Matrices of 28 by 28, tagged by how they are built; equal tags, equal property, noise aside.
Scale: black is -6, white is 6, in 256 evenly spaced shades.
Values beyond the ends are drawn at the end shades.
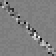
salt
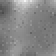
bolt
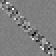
salt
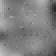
bolt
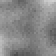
bolt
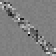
salt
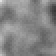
bolt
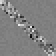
salt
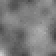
bolt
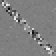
salt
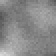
bolt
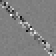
salt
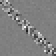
salt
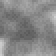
bolt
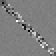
salt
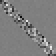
salt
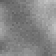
bolt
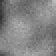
bolt
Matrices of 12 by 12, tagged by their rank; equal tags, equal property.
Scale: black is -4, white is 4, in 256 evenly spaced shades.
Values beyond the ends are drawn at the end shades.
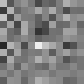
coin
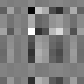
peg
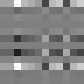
peg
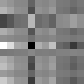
peg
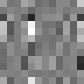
coin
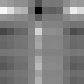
peg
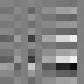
peg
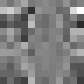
coin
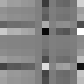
peg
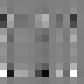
peg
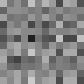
coin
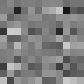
coin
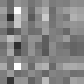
coin
